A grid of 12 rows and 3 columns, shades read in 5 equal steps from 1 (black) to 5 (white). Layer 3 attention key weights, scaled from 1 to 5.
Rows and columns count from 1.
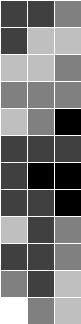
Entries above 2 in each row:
1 2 3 3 2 0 0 0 2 1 2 3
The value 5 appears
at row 12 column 1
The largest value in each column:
5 4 4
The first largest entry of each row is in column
3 2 1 1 1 1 1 1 1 3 3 1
